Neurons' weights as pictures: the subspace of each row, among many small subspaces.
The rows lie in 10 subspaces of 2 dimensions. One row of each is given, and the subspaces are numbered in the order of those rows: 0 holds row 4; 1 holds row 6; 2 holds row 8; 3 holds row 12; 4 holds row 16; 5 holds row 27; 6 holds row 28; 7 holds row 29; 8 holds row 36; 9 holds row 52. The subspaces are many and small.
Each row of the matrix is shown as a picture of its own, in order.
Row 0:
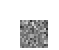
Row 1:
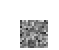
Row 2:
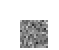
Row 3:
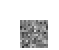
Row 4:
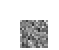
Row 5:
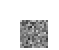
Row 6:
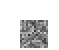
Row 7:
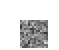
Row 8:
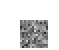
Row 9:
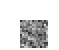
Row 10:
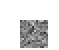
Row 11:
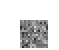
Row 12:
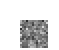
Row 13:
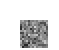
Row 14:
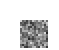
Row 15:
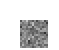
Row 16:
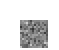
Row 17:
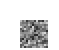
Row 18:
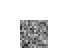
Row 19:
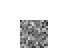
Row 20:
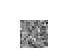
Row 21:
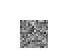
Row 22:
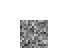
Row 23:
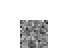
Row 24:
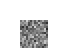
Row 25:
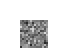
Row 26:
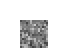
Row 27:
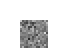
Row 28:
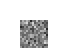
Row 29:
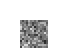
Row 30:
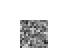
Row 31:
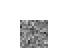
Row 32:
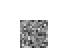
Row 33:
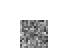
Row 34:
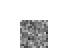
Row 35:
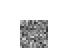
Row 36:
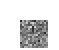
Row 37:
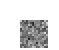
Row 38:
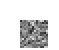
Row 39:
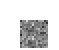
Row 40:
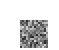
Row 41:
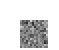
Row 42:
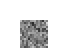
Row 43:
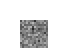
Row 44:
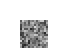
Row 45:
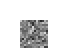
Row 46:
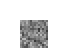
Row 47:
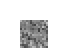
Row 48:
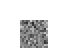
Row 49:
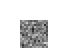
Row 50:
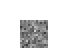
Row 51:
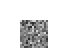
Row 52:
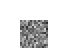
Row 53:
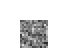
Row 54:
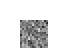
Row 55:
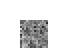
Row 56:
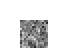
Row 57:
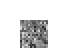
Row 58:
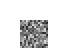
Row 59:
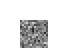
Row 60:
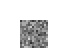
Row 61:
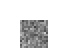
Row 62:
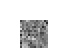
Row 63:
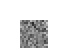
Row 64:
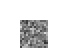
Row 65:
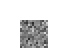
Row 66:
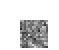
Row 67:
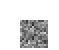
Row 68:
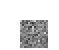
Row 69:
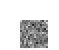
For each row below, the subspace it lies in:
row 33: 3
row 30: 0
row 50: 2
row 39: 7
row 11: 2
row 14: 5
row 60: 8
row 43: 8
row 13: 7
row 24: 9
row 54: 0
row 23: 3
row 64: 0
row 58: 9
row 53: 5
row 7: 0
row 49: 5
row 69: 9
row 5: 8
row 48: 6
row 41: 6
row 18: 7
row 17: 2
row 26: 4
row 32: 8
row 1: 3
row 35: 9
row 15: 0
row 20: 1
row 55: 3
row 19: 4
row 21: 1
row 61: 3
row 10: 1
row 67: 7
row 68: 8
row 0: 6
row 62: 7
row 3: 2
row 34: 5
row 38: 1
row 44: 3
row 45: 1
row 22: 7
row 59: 5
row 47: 4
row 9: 5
